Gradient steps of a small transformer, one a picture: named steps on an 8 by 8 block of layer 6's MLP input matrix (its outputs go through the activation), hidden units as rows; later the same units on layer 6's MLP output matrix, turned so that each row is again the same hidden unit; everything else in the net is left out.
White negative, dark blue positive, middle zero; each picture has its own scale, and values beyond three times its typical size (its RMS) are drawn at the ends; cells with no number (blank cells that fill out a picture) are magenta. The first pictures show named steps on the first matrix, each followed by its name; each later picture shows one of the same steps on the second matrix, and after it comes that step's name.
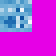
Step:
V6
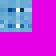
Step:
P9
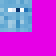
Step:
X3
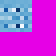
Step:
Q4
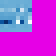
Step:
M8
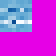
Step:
M8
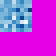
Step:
V6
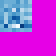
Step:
P9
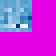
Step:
P9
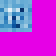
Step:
X3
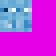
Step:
X3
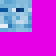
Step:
X3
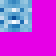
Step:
V6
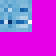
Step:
M8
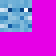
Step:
Q4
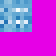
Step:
V6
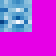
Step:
V6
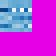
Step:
Q4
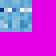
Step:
X3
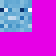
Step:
Q4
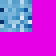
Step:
V6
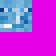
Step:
P9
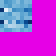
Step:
V6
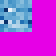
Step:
V6
